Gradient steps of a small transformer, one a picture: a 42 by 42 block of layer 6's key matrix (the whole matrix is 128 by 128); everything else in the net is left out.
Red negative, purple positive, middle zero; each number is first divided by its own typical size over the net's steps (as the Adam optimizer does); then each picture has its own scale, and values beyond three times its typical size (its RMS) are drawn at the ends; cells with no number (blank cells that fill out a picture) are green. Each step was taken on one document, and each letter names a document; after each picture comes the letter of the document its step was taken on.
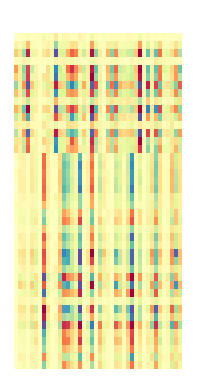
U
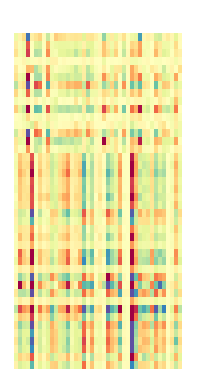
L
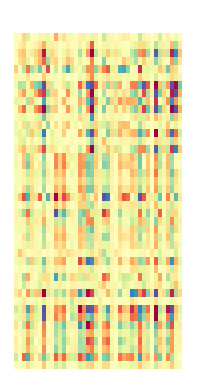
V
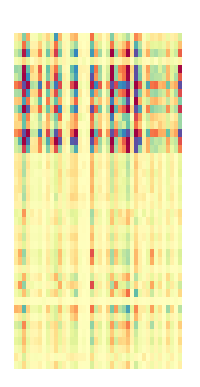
U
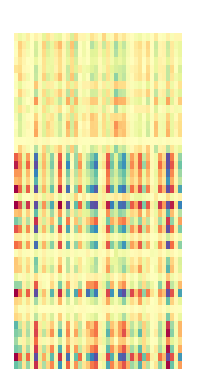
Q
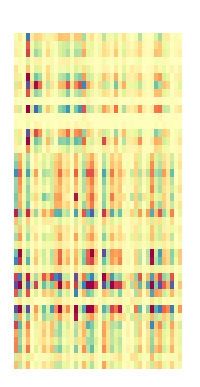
L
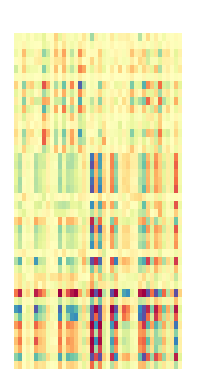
V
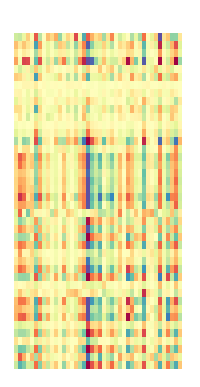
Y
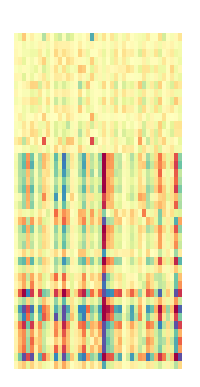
V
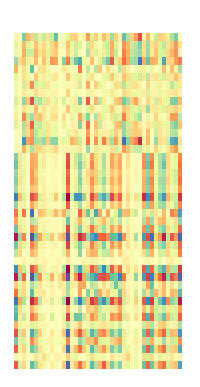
Y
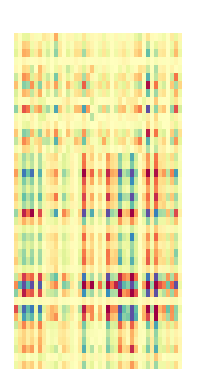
L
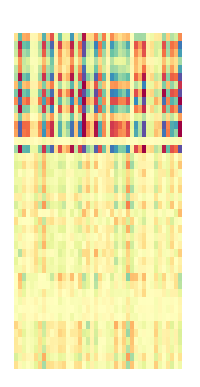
Q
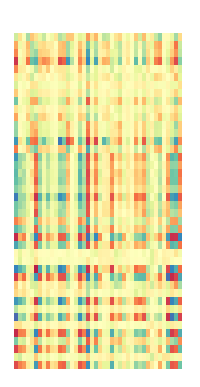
Y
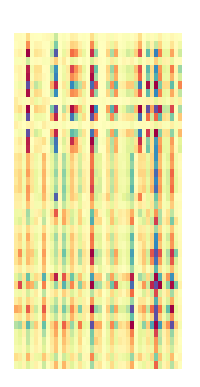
U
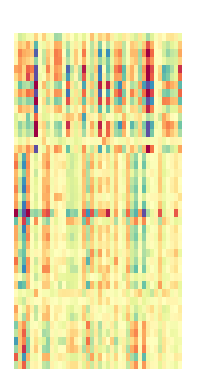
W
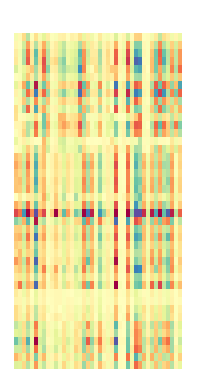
W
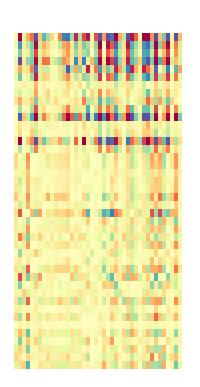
Y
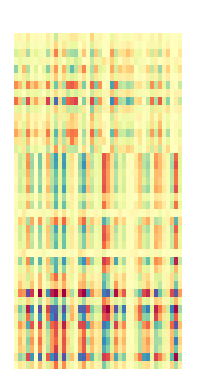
V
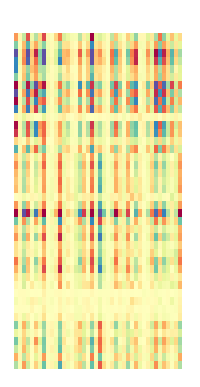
W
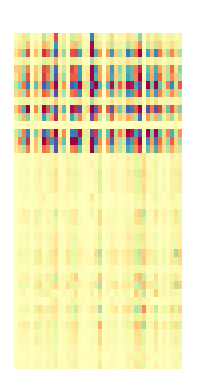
U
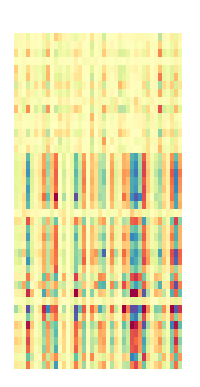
U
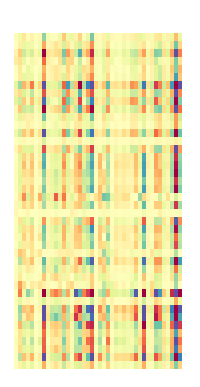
V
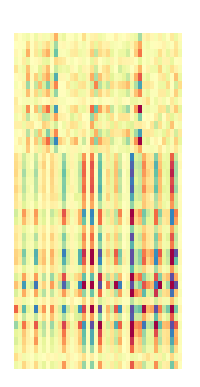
U
